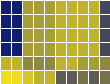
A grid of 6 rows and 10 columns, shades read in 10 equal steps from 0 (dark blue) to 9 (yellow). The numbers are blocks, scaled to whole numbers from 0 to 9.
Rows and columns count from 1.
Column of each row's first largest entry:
6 6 6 6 1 1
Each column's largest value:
9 9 8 7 7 7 7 7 7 5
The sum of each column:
16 16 37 36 36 38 38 38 37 17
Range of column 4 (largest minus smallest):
2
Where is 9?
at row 6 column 1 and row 6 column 2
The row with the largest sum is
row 5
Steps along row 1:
same up same same up same same same down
